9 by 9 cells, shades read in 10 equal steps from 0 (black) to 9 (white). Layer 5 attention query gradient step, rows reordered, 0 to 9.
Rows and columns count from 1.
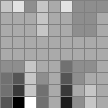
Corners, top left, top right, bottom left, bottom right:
7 5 3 6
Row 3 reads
6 6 6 7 6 6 5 5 6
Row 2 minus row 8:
2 4 -1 3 0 4 -1 -2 0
